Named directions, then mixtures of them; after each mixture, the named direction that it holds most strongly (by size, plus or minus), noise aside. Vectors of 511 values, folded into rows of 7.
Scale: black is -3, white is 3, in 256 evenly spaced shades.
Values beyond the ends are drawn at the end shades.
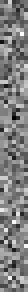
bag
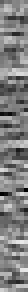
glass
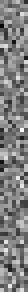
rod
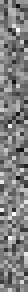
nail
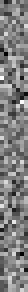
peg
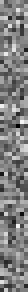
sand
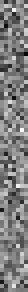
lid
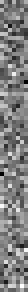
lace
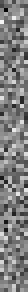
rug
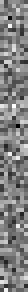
sand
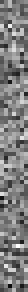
rod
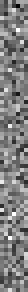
nail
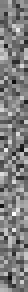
nail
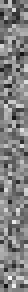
bag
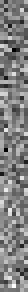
lace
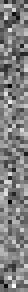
lid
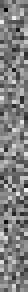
rug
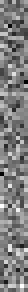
lace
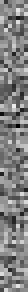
sand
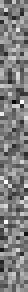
rug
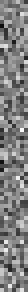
rod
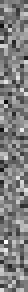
rod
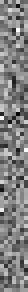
nail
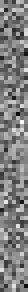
lid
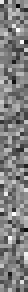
nail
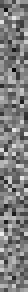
rug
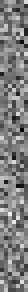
lid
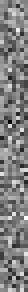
nail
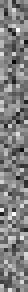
nail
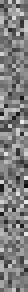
rug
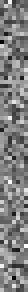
bag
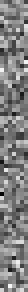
rod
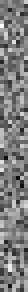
rod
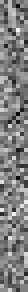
nail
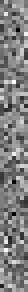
nail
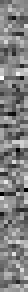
glass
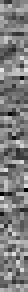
glass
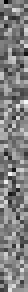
lid
